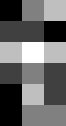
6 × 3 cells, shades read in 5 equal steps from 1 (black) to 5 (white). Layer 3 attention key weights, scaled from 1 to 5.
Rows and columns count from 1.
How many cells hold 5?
1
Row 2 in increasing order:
1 2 2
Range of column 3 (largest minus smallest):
3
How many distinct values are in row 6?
2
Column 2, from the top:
3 2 5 3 4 3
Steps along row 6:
up same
